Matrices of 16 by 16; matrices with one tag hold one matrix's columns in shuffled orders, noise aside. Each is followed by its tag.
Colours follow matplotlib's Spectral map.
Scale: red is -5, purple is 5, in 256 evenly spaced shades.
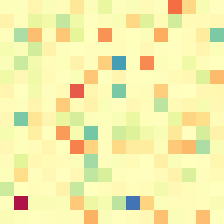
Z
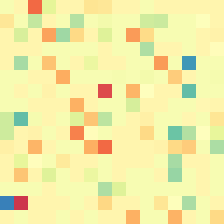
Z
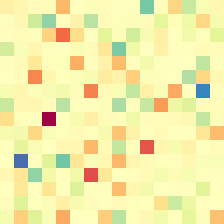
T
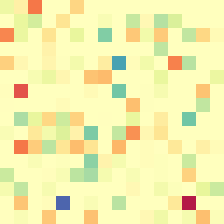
Z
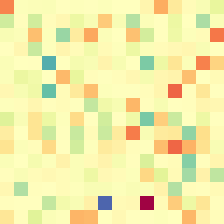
Z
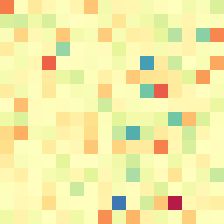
Z
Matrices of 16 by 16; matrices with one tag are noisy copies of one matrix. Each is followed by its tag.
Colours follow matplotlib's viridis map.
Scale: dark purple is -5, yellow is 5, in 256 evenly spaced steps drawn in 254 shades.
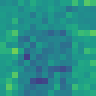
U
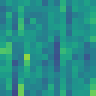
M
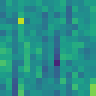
M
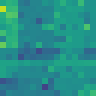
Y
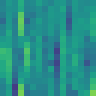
M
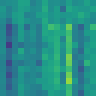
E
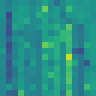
E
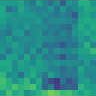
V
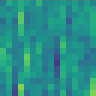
M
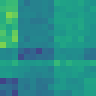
Y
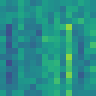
E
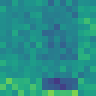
V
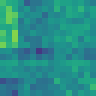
Y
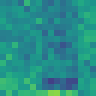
V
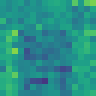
U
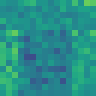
U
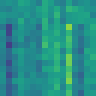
E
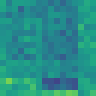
V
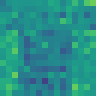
U
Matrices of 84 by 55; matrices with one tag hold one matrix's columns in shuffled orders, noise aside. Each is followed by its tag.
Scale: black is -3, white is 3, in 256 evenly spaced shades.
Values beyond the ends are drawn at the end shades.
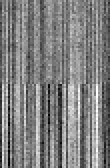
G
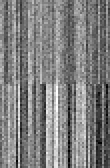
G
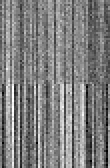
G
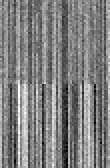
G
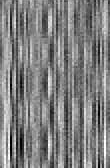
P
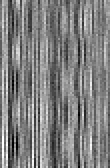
P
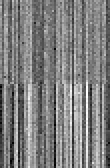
G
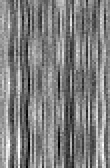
P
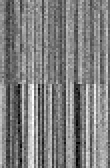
G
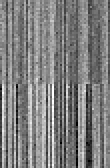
G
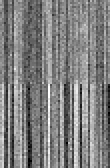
G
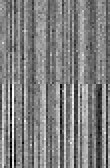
G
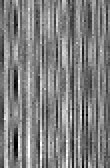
P
